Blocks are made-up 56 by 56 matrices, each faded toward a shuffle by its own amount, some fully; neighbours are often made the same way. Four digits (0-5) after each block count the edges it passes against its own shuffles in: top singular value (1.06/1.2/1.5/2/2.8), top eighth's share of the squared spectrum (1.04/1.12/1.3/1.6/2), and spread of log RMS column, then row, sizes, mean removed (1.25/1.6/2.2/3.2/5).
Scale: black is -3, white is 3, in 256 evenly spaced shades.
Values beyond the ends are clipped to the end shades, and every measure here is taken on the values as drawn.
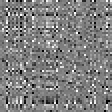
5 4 3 3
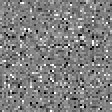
3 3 1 2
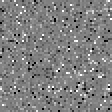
1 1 0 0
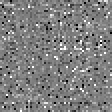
3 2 1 1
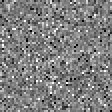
0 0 1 0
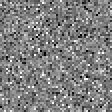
0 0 0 0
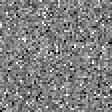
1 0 0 0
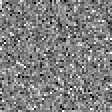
0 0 0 0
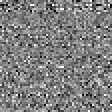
3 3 1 3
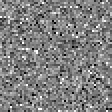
0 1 0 0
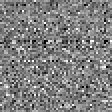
3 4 1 3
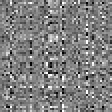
4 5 4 2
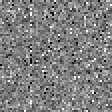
2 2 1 0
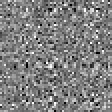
4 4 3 2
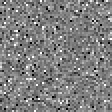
0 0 0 0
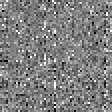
3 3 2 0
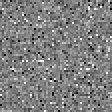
1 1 0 0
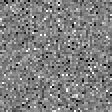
2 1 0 0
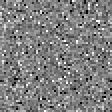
2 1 0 0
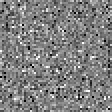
2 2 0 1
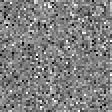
2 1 0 0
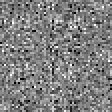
3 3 2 1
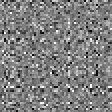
4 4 2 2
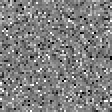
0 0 0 0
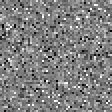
1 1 0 0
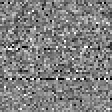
2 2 0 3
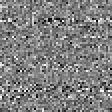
1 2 0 3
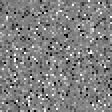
1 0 0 0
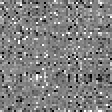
4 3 2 2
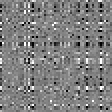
5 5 3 3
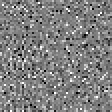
3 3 1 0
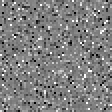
0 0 0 0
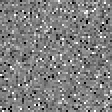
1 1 0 0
